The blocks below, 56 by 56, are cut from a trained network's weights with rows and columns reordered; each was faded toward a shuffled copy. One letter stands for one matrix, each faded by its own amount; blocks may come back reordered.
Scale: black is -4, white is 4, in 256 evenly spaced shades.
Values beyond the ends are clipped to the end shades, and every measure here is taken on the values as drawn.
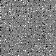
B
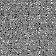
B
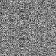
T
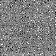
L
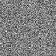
T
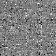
B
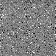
L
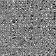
B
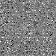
B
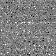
L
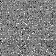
L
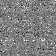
L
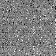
B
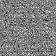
B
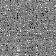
L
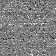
L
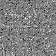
L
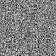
T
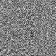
T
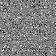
B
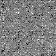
B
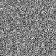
T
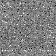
L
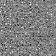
B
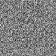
T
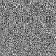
T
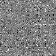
B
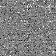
L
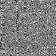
B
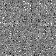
L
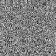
T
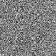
T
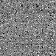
B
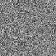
T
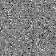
L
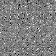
B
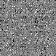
B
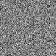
T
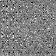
B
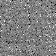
L
